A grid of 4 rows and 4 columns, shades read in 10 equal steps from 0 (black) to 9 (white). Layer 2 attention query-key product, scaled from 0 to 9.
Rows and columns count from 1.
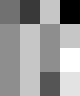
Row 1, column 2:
2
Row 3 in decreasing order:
9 7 5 5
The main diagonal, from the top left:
4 7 5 8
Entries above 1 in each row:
3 4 4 4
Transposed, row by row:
4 5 5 5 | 2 7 7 7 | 7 5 5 3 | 0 7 9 8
